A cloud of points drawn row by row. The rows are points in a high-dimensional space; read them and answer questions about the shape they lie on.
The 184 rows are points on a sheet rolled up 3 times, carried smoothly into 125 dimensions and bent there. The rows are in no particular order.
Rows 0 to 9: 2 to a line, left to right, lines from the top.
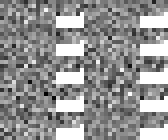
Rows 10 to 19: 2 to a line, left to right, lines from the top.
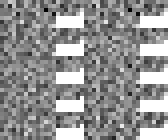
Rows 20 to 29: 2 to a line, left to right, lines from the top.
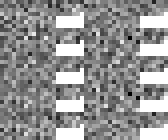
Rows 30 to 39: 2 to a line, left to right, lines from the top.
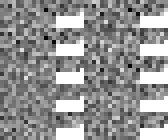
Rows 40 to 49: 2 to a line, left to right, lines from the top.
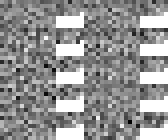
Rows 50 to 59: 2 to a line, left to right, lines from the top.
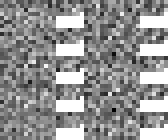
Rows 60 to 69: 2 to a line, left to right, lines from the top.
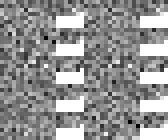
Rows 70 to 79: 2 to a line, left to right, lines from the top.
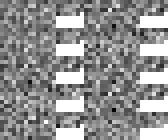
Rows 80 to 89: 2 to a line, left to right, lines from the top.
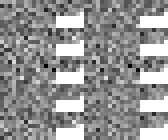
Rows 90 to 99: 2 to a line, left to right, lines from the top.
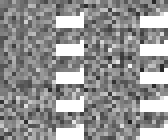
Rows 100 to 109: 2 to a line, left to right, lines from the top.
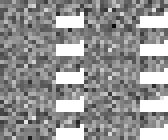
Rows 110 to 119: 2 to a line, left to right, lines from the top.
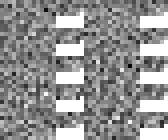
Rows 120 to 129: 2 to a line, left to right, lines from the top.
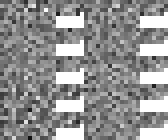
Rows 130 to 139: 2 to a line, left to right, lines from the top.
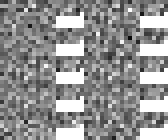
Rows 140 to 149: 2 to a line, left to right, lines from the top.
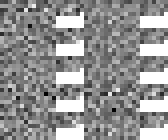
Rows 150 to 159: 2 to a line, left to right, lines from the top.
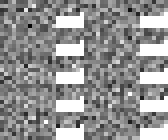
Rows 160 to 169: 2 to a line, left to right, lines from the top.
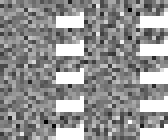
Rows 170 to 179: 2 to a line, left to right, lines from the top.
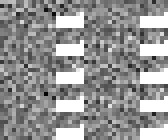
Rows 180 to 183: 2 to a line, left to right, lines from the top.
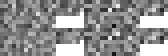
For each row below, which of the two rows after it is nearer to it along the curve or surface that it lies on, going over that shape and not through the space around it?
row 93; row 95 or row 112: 95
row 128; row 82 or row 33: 33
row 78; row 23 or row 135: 135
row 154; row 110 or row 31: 110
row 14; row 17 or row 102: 102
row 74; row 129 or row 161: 161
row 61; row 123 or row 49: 49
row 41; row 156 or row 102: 156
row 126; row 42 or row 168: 168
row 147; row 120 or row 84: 120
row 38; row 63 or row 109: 109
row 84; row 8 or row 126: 126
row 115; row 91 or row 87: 91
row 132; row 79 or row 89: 79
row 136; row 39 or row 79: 39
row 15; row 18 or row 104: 104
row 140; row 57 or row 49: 57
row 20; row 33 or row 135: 33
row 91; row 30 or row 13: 30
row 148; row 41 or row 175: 175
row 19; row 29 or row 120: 120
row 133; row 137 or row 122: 137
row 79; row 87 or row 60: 87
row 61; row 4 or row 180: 180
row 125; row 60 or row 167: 167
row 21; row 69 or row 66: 66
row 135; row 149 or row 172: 149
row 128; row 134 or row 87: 134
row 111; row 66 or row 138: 66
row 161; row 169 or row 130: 130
